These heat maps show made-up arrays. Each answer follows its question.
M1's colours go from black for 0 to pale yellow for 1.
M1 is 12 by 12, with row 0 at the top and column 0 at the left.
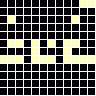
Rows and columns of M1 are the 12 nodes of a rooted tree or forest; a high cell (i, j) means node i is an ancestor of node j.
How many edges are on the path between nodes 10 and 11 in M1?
2
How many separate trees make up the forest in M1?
2
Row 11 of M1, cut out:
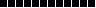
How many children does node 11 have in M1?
0
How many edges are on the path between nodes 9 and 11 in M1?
5
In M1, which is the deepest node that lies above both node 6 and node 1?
5
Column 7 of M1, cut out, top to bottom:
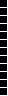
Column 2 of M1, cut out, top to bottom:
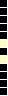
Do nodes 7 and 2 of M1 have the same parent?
no
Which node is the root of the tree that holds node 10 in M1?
7
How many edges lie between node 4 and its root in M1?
3
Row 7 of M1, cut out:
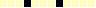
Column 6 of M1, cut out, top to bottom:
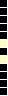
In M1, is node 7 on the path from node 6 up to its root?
yes
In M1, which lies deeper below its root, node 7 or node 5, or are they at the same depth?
node 5
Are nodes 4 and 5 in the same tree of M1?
yes
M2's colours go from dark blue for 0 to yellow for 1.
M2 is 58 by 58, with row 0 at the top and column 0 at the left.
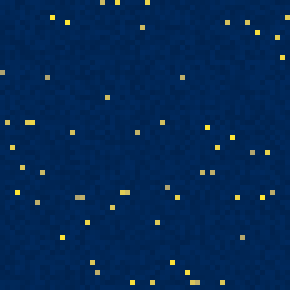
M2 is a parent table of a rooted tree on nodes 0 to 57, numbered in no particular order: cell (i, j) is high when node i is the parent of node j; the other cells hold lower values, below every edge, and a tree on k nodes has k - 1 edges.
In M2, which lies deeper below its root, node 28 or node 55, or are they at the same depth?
node 55
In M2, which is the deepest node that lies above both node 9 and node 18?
39
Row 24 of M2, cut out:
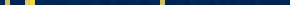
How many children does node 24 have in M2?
4
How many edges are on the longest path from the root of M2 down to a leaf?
7
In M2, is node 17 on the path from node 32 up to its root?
no
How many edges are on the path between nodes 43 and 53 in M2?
7
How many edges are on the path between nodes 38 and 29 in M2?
5
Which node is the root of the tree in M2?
11
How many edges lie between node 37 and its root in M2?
4
